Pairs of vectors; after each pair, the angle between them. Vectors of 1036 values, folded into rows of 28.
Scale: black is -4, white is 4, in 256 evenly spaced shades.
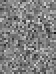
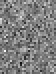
partly aligned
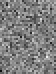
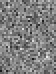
nearly parallel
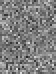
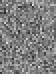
orthogonal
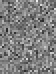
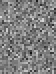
nearly opposite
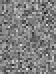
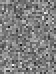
nearly opposite
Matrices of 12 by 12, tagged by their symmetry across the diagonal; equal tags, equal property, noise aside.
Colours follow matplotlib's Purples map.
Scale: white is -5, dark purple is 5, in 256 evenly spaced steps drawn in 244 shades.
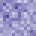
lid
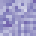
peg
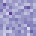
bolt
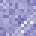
lid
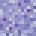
lid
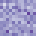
bolt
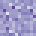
peg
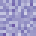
peg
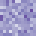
peg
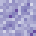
lid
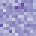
bolt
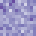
bolt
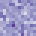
peg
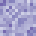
lid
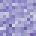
bolt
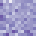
bolt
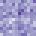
peg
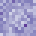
lid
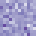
peg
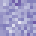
bolt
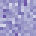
peg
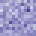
bolt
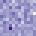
bolt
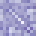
lid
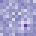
lid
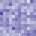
bolt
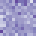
peg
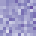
peg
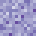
lid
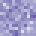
lid
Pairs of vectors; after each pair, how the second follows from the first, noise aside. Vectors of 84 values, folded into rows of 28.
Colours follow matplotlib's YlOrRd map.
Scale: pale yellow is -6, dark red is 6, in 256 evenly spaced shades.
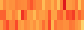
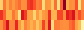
scaled up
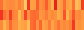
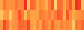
negated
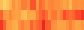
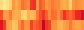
scaled up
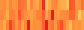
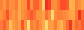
negated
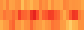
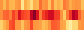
scaled up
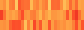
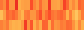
negated
